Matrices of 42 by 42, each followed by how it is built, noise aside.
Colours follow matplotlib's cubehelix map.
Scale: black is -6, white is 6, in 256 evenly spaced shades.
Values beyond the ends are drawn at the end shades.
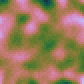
smooth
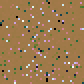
sparse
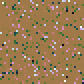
sparse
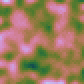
smooth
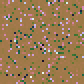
sparse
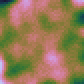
smooth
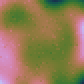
smooth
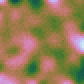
smooth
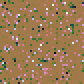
sparse
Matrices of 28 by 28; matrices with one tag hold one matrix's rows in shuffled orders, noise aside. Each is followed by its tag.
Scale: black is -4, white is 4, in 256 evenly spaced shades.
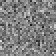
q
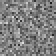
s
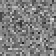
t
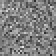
s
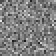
q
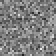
t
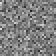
q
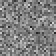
q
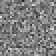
t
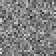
q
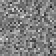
s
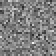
t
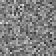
s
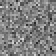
s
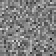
s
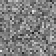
t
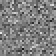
t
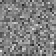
t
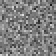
s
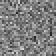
s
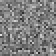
t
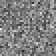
t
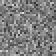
s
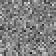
q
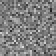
s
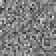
q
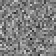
q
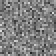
q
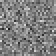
q
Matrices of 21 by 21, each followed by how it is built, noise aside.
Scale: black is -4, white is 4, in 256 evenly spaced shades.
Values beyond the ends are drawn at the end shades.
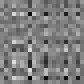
low rank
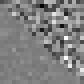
upper triangular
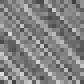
Toeplitz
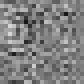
low rank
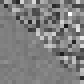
upper triangular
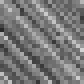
Toeplitz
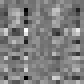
low rank
